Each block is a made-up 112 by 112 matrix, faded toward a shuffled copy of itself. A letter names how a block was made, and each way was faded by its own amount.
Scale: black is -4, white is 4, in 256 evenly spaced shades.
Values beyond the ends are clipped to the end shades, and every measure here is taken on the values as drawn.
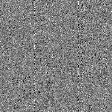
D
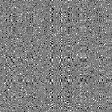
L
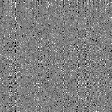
L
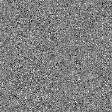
D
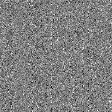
D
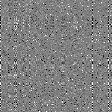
L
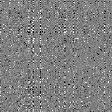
L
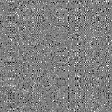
L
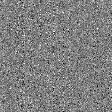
D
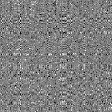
L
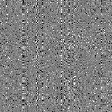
L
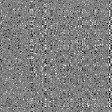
L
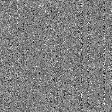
D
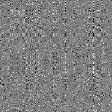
L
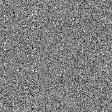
D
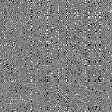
L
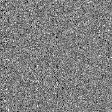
D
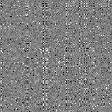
L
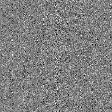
D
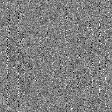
D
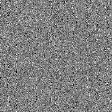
D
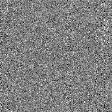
D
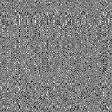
L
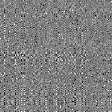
L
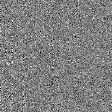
D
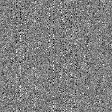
D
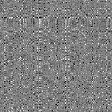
L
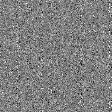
D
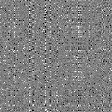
L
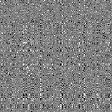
L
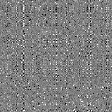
L
